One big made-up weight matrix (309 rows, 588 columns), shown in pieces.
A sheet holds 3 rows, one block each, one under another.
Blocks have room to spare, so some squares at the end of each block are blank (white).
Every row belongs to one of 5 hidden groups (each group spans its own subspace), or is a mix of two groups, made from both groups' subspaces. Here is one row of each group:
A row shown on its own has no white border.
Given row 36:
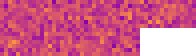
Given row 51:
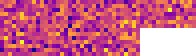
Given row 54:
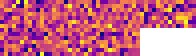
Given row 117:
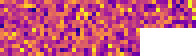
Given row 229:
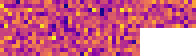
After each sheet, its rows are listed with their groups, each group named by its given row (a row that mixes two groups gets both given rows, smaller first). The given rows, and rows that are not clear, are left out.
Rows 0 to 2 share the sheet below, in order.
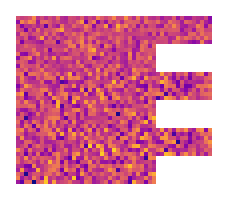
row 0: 229
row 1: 36
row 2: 36
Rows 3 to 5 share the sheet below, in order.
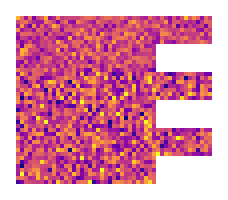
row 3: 117
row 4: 117
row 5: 117
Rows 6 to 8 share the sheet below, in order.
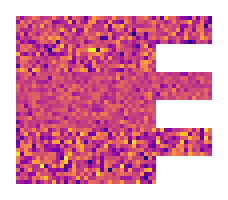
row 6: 36 and 229
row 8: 229
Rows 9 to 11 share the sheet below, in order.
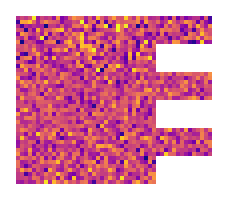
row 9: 229
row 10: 229
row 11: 36
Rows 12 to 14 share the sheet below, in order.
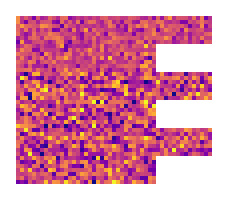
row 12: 229
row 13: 36
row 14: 36
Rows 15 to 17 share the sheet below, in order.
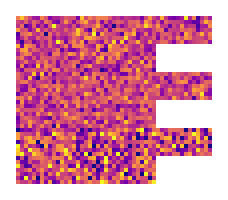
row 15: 117
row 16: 54
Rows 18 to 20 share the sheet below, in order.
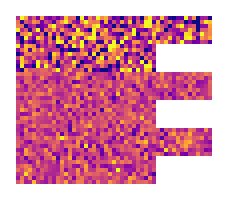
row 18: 117
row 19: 51
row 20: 36
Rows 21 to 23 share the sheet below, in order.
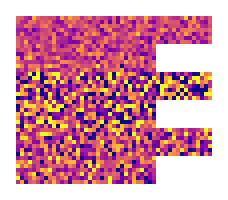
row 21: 51
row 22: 54
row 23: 117
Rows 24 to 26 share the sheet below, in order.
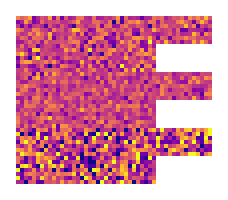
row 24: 51
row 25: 54
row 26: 229
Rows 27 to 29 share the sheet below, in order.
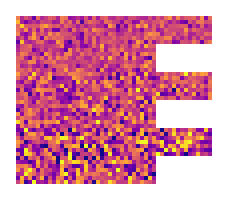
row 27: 229
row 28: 51
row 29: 36
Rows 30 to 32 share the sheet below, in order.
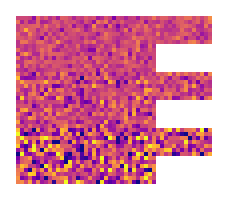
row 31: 229
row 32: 229
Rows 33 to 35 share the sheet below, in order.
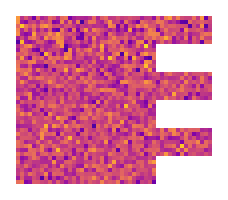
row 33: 229
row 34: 36
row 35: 54
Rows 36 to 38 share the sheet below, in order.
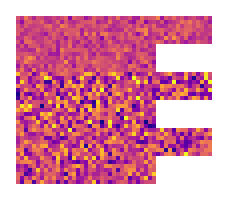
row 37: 117
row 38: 36
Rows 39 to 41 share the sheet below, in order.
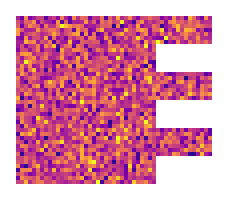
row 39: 36
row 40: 117
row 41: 229
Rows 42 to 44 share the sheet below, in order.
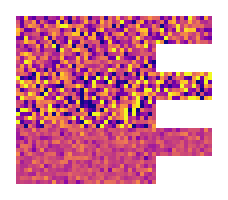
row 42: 36
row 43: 229
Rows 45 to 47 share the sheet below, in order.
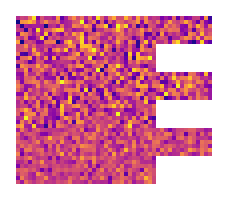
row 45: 229
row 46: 36
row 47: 117
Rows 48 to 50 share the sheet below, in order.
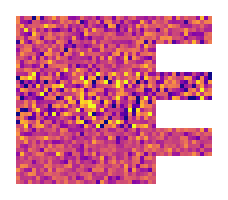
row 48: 54 and 229
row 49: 229
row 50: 229
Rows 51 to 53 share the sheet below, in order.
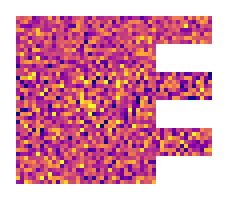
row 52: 229
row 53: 54
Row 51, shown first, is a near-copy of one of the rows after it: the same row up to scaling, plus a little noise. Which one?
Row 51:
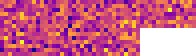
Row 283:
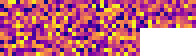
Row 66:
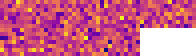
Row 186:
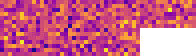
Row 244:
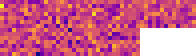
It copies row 186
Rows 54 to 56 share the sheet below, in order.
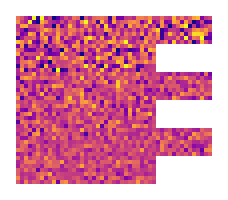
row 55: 229
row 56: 54
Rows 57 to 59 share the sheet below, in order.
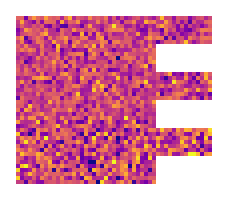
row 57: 36
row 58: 117
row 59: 229
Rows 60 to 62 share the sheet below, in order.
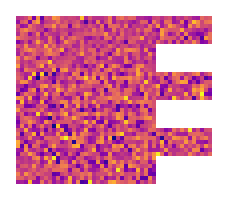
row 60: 54
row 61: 54
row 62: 36
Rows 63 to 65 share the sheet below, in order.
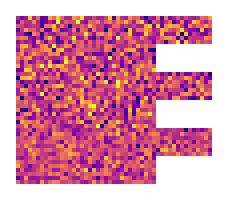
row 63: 54
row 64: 229
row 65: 51
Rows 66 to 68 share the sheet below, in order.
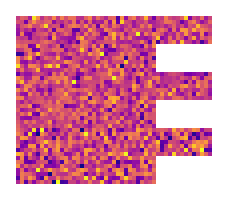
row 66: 51
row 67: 51
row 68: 54
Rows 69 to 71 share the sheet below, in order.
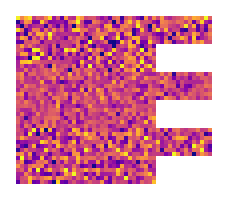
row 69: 51
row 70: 36
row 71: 54
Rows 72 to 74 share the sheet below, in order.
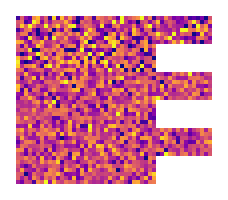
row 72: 51
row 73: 36
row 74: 36
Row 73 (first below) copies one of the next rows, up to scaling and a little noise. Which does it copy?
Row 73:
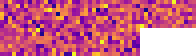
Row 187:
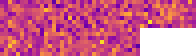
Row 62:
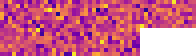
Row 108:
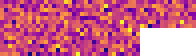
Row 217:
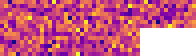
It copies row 62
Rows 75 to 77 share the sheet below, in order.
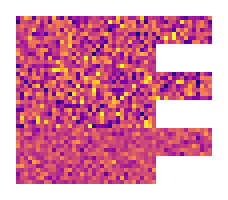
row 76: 117
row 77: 51
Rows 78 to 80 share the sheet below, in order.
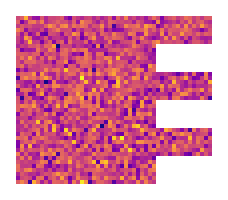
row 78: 36
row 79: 117 and 229
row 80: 36
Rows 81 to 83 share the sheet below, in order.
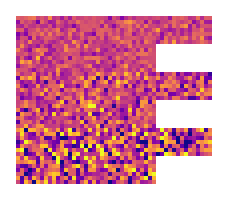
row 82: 229
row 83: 36
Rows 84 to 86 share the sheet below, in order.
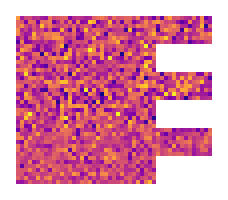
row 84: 229
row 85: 36
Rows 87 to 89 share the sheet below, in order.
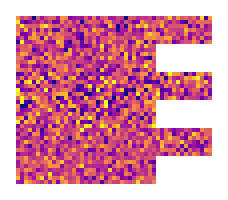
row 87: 229
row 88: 117
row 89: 54
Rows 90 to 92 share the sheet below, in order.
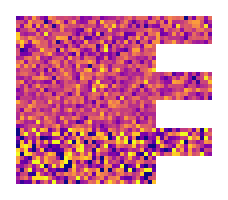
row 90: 117
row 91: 117
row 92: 229
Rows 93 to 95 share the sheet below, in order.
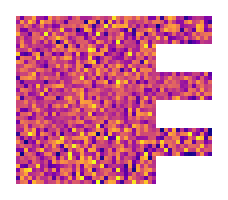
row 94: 229
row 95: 36 and 229
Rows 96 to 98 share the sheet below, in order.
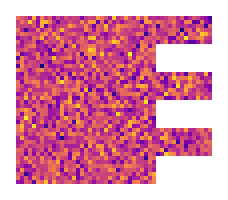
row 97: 36
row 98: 36
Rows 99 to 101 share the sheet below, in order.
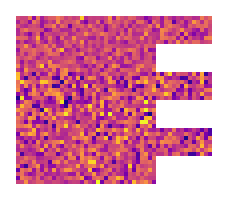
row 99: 54
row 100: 229
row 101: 229
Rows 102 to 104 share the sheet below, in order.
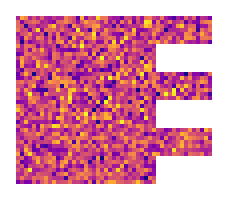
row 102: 117
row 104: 36 and 229
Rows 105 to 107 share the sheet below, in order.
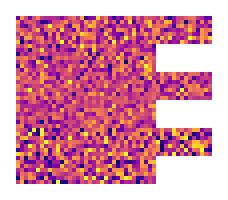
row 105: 117
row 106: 54
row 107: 54
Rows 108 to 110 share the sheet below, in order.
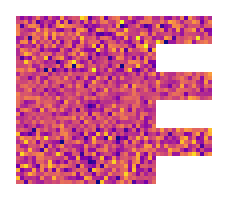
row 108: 36
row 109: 229
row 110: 229
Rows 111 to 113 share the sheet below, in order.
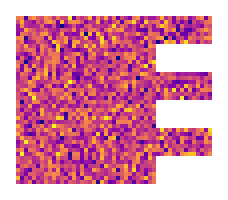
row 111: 36
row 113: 36 and 229
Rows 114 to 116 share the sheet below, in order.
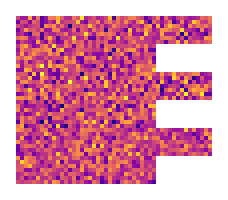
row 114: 54
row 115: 54
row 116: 117
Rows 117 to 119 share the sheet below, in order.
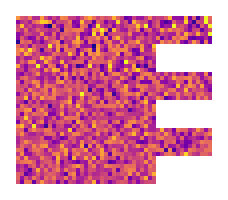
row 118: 36
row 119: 36
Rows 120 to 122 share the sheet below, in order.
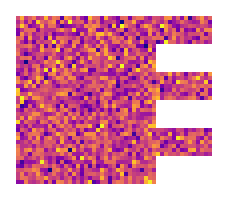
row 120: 36
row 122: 117
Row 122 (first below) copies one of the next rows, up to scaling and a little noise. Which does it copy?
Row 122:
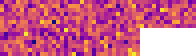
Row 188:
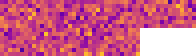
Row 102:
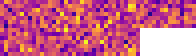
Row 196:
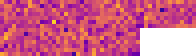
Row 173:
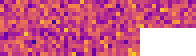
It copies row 173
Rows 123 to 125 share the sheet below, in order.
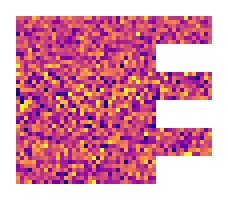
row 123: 51
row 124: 117
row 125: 36
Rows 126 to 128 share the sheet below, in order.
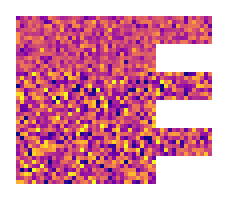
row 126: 117
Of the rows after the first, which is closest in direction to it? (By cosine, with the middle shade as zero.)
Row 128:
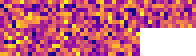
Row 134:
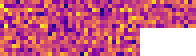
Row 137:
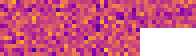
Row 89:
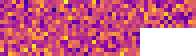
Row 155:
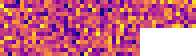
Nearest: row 137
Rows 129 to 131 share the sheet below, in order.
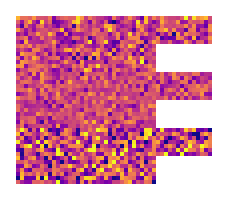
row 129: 51
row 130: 54
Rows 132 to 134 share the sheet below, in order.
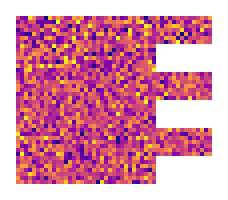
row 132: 54
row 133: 36
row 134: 229
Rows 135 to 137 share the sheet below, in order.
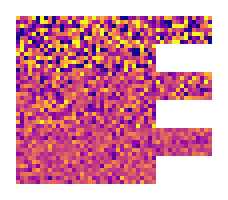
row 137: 51
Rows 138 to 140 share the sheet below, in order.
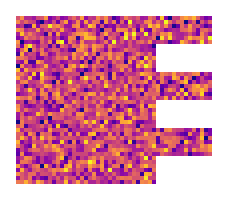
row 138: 117
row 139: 54
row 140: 229
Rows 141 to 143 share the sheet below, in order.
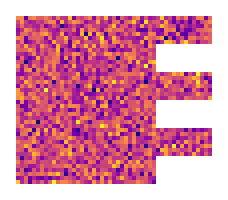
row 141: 36
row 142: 117
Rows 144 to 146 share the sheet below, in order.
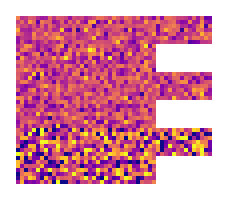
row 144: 229
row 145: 54
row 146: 54
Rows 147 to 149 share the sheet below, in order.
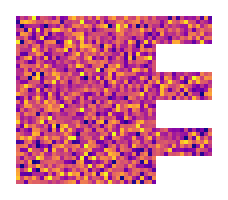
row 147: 229
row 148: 54
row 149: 51
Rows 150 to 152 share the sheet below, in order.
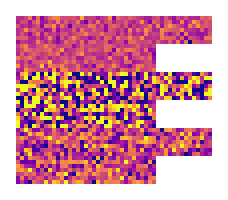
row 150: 54
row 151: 54
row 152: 36
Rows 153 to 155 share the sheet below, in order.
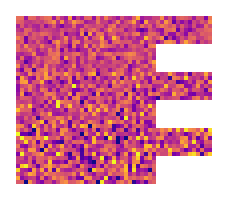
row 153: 36
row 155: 229
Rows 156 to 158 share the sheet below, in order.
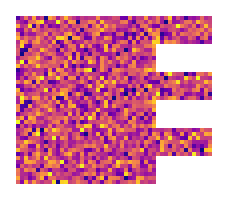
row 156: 117
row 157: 117
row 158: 54
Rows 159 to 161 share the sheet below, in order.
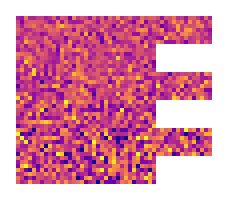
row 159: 36
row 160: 54 and 229
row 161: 117 and 229
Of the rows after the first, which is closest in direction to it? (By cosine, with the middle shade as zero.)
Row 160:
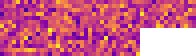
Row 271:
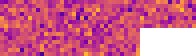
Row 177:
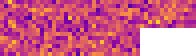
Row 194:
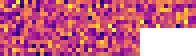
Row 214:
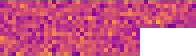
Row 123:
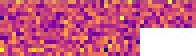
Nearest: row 194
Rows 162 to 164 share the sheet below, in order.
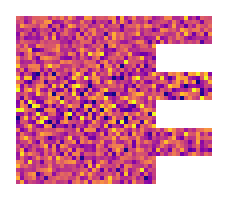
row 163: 51
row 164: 117
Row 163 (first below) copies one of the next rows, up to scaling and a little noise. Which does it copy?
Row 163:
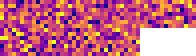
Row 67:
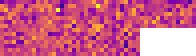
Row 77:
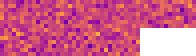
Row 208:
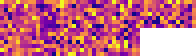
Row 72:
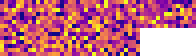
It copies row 77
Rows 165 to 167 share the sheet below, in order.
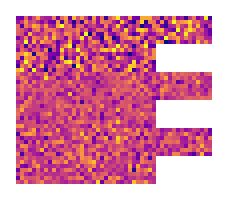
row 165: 36
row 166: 117
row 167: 229
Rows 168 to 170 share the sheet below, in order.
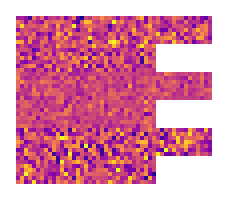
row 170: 36
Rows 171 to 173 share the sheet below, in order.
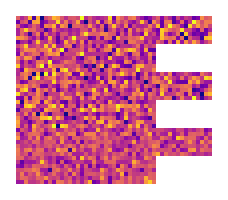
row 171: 54
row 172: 54
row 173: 117
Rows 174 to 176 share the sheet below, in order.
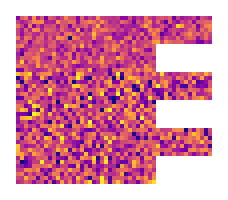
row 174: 117
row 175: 51
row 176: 117
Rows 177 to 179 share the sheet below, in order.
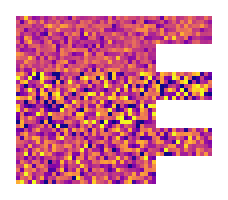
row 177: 36
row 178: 54
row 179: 36
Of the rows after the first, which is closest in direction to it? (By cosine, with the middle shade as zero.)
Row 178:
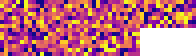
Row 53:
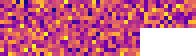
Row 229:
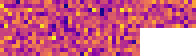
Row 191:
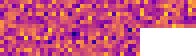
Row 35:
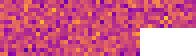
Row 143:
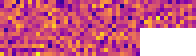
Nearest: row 35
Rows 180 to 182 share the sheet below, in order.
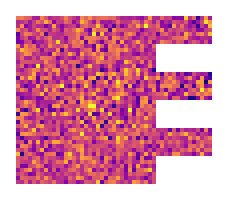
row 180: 117
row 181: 229
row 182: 229
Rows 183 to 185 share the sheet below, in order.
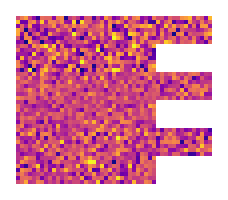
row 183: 36
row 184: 54
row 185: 229
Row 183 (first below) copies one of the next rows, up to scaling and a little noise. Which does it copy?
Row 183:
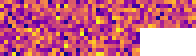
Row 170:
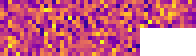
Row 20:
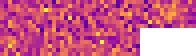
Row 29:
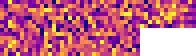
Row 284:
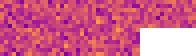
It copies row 284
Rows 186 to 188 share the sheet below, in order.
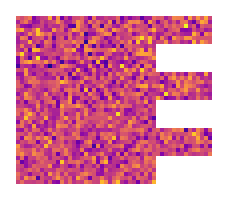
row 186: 51
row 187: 36
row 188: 117
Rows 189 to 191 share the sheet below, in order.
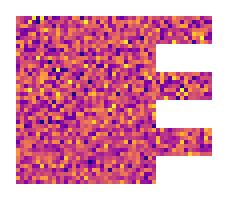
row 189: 54
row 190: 54
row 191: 229
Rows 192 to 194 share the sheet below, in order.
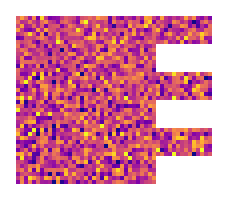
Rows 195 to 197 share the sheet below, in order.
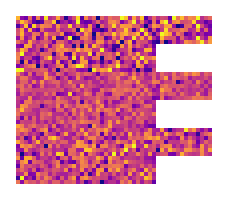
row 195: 117
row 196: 117
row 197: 117
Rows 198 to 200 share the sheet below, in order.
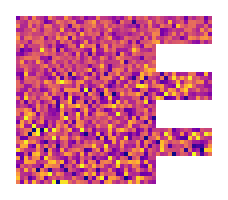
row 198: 117
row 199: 36
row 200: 54
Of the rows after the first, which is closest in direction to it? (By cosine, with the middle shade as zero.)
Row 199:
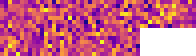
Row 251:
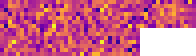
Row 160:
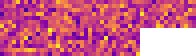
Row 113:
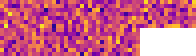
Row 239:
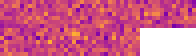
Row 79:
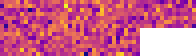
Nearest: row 251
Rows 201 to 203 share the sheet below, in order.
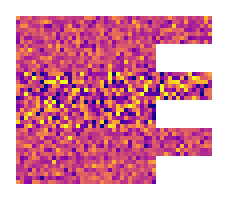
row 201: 117
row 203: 54
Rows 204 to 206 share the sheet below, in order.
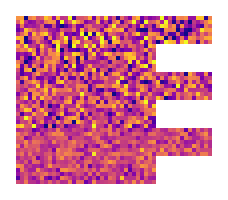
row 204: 36
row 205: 36
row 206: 51
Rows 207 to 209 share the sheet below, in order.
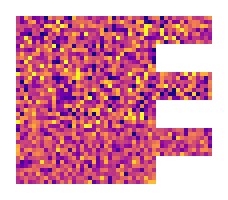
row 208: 51
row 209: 117
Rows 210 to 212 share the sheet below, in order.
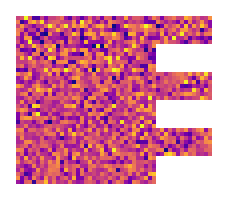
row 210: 36
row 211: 51
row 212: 36
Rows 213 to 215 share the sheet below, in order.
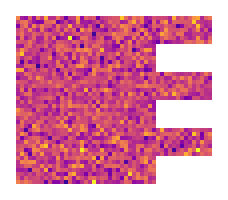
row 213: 117
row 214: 36
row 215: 36
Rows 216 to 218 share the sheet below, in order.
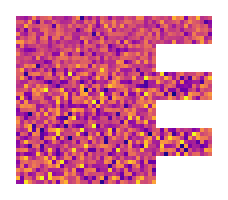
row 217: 36
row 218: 54
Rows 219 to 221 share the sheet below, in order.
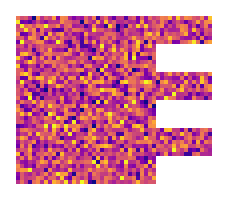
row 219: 229
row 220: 36
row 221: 36
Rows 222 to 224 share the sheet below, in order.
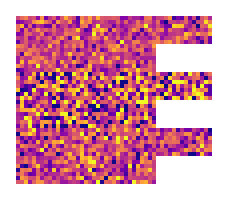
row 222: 117
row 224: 229
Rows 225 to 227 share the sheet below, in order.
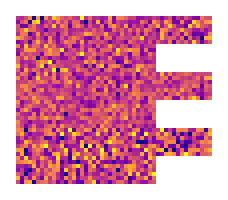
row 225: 54
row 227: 36
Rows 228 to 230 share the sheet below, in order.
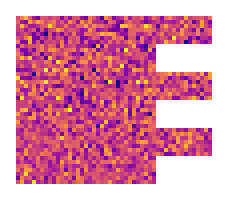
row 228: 36
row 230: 36
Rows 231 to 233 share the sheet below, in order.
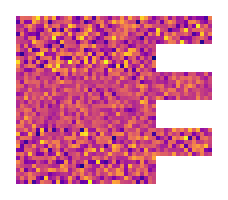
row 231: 51
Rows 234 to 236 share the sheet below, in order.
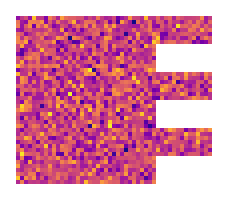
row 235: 117
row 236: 117
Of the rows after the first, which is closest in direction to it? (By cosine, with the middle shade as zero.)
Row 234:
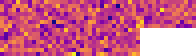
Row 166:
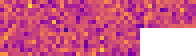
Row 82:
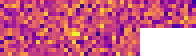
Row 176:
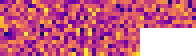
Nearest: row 176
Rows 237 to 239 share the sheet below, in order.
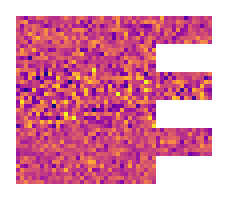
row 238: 54
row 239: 229
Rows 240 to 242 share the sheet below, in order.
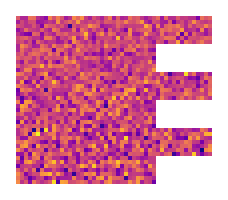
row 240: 54
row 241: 117
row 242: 54
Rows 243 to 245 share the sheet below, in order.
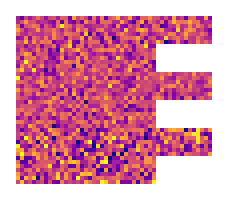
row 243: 36
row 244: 51
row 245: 117
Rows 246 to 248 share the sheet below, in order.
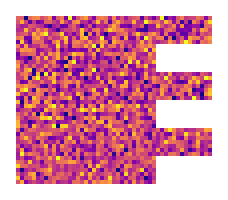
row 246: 36
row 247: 54
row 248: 117
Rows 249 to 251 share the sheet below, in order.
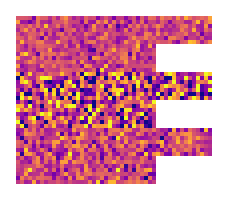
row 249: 229
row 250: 117
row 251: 36 and 229
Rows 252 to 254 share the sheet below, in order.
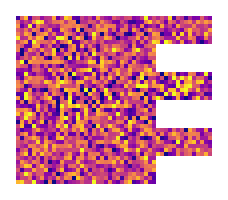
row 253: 36
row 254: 36
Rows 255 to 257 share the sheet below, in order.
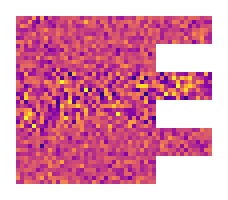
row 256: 36
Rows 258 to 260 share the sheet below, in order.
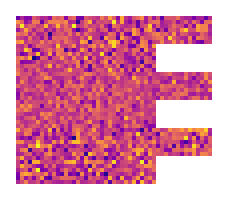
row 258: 51
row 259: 117
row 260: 51
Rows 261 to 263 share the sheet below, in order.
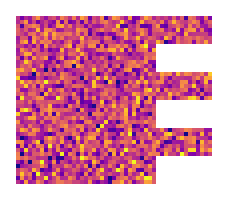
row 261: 36
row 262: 229
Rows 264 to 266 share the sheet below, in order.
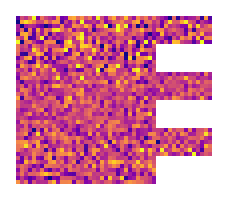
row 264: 229
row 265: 229
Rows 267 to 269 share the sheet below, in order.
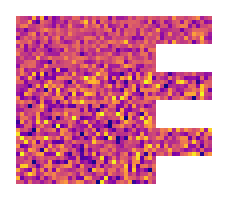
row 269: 229
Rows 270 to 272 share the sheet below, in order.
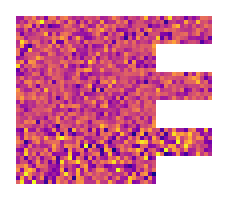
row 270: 117
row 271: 117
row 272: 36
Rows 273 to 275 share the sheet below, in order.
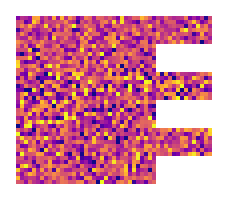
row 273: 51
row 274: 54
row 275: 229
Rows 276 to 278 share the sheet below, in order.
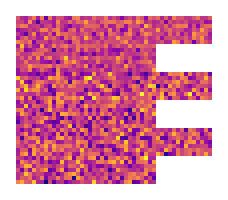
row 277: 51
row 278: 36
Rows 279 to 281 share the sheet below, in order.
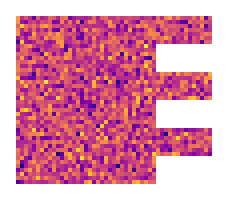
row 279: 229
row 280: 229
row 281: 117 and 229
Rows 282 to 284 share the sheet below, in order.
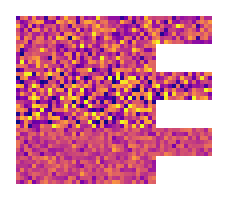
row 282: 117
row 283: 51
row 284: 36
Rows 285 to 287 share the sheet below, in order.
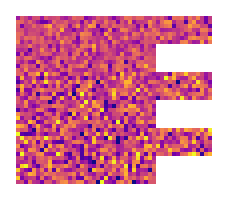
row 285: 117
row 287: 229
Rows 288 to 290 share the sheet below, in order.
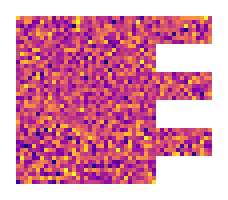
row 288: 51
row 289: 54
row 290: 54
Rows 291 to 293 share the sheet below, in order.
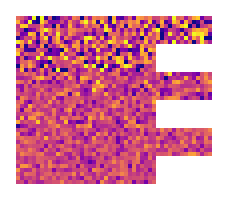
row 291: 54
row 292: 117
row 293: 229
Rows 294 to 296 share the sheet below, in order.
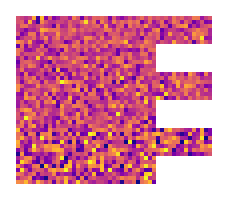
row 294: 54
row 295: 36
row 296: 229
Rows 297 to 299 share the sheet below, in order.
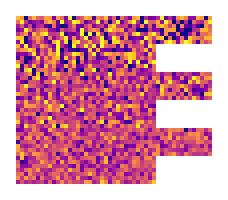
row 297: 36
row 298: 54
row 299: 117
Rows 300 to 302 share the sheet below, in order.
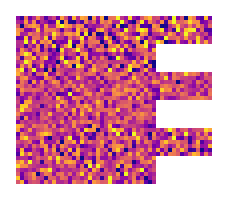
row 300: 36
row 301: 117
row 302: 117
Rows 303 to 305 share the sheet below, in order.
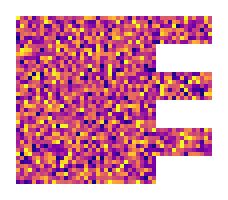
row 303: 117
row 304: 54
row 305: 36 and 229
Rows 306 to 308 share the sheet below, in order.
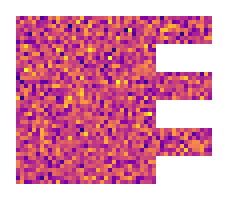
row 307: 229
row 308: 54
